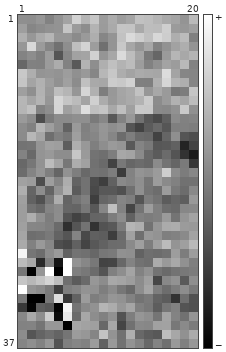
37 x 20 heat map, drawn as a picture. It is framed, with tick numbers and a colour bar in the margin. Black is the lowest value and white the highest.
The top part is higher, up to a seam about 30% of the way down. The bottom left is the roughest part. No regular stripes run through it. The halves do not mirror each other. In the bottom left lies a patch that is rougher than the rest.
